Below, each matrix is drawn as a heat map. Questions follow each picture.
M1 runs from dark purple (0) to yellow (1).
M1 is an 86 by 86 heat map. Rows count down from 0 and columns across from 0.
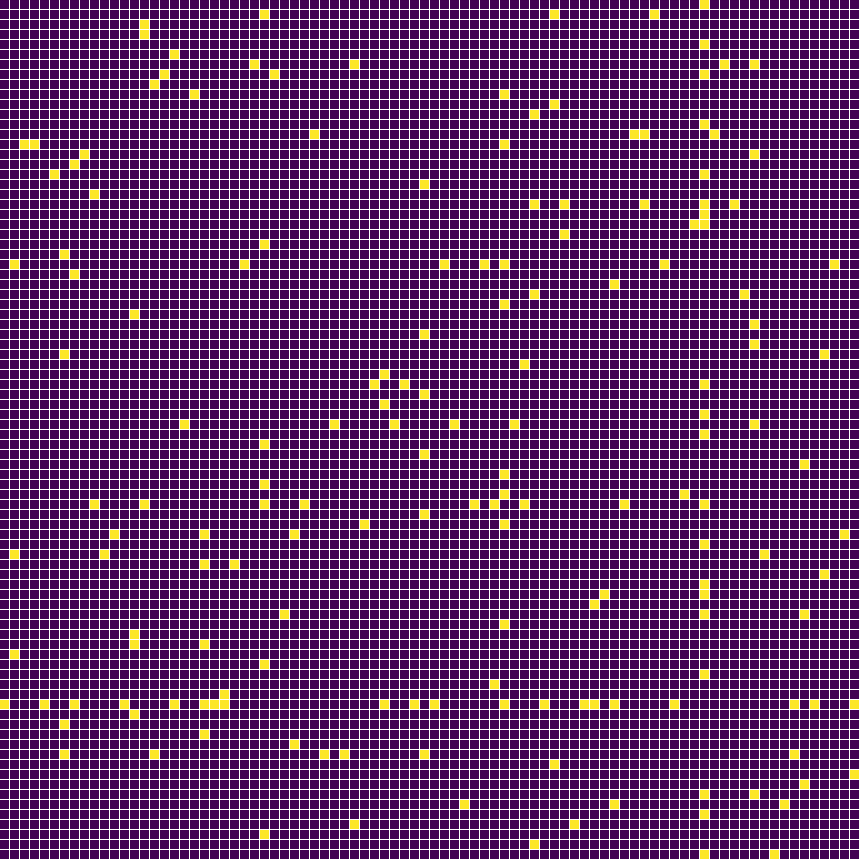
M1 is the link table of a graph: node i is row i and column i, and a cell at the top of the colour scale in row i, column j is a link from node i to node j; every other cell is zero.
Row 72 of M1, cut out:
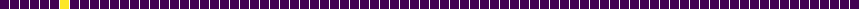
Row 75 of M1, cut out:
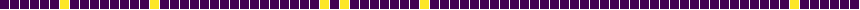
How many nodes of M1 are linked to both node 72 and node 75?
1
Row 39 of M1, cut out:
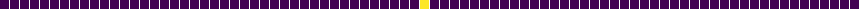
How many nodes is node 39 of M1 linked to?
1
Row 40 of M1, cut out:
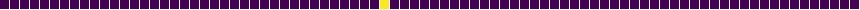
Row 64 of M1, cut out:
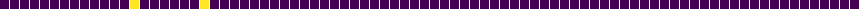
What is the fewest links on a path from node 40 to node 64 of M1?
4
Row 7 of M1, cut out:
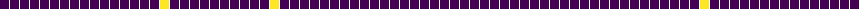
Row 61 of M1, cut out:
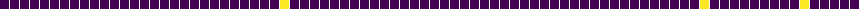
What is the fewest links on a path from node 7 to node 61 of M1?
2
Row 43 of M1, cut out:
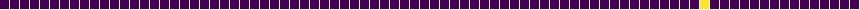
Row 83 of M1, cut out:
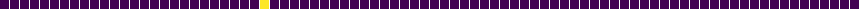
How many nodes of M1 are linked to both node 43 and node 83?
0
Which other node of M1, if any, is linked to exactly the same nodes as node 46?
node 78
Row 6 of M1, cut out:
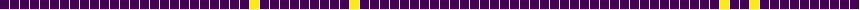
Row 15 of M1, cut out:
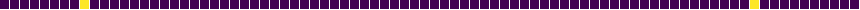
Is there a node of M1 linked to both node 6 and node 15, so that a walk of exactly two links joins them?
yes
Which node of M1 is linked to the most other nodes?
node 70
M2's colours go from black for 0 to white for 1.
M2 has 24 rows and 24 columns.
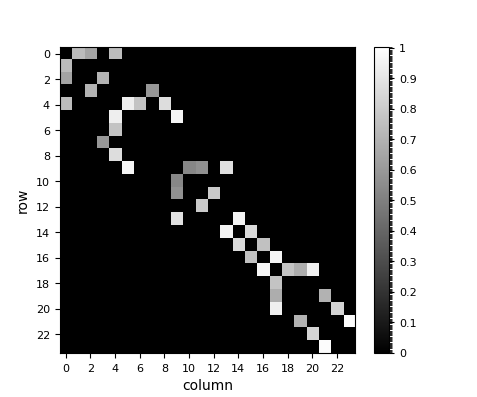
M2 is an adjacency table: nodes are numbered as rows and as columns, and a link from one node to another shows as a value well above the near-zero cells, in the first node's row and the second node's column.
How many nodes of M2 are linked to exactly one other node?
9
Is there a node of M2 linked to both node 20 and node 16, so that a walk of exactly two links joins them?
yes
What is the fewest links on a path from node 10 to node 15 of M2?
4
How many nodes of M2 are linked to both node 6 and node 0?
1
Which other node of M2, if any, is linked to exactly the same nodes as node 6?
node 8
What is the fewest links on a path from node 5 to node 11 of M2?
2
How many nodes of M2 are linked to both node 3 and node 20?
0
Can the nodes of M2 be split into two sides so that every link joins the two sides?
yes
